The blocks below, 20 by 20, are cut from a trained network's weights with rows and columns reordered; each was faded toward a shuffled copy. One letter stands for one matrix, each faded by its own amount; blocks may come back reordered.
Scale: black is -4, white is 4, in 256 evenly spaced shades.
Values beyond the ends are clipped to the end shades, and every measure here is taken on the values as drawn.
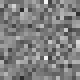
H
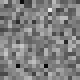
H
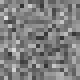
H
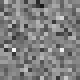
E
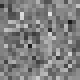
E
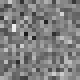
H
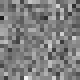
H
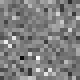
E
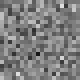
H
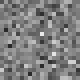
E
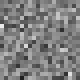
H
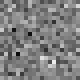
E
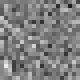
H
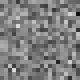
H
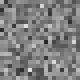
E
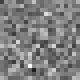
E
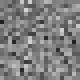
H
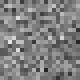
H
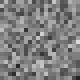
H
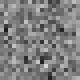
H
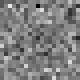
E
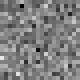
E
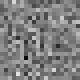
H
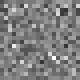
E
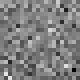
E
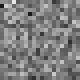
H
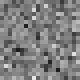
E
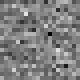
E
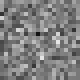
H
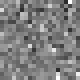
E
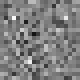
E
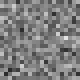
H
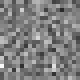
H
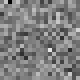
E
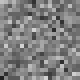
H
